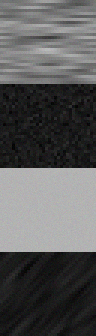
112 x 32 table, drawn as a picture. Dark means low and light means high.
It is made of 4 by 1 panels. Panel 1,1: middling, streaked across. Panel 2,1: very low, fine-grained, faint in contrast. Panel 3,1: high, flat. Panel 4,1: very low, slanting up to the right, faint in contrast.
